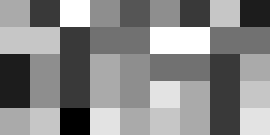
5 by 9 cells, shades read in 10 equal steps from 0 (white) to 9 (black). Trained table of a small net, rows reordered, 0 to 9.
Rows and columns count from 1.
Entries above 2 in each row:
7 5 9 7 5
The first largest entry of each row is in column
9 3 1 1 3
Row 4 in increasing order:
1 2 3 3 4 4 7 7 8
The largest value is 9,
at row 5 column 3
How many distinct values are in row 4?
6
